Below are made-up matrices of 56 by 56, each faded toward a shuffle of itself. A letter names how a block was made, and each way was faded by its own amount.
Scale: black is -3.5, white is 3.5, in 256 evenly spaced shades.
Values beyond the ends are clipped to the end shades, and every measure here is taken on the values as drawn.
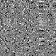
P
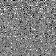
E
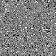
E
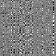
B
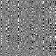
B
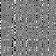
B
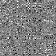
P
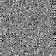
P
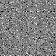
E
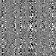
B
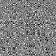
P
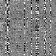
B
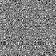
P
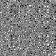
P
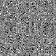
E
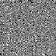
P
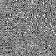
P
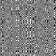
B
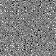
E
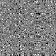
P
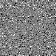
E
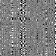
B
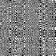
B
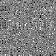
P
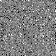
E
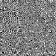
P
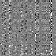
B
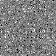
E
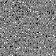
E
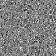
P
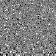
E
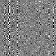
B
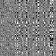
B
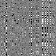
B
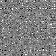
E
